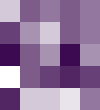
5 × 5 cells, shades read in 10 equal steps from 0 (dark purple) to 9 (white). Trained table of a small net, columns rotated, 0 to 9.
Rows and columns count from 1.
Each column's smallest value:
0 3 2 0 2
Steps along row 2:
up up down up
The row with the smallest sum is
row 3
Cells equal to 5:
3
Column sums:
19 21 25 15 19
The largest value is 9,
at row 4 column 1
